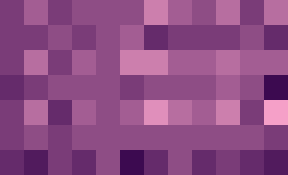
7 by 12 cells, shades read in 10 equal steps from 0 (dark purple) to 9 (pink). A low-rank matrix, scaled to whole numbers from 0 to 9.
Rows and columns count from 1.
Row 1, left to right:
3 5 3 4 4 4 7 5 4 6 3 6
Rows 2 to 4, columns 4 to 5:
3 4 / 5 4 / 4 4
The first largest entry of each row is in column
7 6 6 10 12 2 5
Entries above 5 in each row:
3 0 4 0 5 0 0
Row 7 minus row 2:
-1 -2 -1 -1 0 -5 0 1 -1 0 -2 -1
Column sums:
19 28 22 27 28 28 34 31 27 34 25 26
